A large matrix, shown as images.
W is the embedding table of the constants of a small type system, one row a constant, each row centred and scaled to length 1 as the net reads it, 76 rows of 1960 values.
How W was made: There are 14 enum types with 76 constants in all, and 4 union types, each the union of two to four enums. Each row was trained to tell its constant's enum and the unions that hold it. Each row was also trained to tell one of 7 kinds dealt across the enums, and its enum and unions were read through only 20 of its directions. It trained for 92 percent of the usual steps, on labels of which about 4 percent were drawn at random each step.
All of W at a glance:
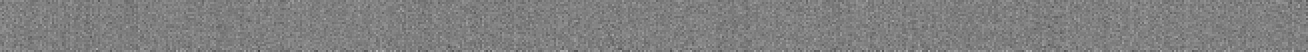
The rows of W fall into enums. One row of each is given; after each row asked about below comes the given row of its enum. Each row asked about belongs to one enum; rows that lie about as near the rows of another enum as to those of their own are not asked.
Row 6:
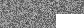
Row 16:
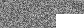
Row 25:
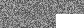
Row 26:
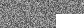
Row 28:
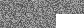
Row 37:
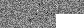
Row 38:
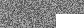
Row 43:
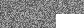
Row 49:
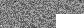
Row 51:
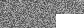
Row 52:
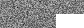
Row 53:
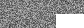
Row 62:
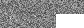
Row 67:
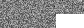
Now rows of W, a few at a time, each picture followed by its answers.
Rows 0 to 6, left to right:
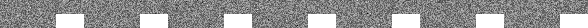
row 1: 6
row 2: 28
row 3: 53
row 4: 51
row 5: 51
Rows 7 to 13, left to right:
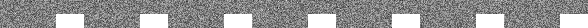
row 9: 67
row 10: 26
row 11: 43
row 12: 28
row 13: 28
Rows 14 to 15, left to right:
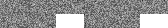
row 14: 49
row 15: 43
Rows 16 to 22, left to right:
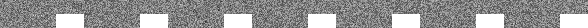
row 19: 16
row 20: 6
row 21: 6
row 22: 49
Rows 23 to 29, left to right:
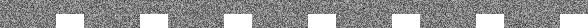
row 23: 28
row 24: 26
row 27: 25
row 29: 51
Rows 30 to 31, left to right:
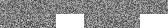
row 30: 62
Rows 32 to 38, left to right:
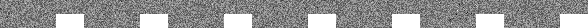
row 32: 6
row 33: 67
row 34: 25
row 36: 43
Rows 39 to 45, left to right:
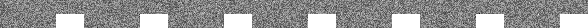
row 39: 43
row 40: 37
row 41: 43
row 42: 16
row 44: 49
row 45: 38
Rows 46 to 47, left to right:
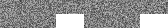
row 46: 26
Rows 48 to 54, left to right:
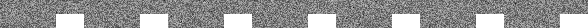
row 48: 53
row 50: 26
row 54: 38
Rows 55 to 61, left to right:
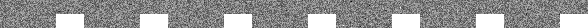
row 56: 51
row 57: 6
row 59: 49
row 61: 6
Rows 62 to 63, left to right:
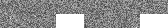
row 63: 28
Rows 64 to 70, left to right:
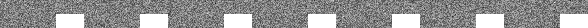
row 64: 67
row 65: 51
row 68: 53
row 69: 51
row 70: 25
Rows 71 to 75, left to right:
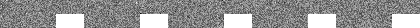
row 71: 43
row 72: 26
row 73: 28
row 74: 25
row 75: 37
